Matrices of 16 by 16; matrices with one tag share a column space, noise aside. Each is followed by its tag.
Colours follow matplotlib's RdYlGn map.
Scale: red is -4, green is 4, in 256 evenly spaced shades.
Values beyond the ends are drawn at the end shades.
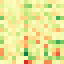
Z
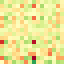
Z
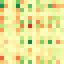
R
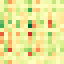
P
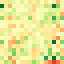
Z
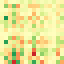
Z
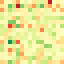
R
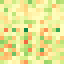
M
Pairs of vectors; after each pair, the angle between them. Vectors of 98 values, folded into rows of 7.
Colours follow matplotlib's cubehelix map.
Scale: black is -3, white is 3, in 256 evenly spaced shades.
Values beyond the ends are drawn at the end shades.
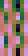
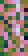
partly opposed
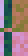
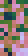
partly aligned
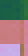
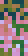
partly aligned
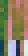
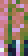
nearly opposite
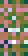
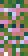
partly aligned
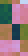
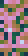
orthogonal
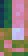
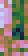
nearly opposite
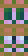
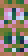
nearly opposite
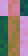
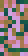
orthogonal
